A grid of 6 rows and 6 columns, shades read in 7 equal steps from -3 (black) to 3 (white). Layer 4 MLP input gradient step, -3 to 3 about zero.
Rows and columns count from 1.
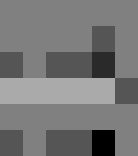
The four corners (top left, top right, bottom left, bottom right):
0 0 -1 0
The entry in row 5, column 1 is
0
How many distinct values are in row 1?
1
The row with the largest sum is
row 4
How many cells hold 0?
21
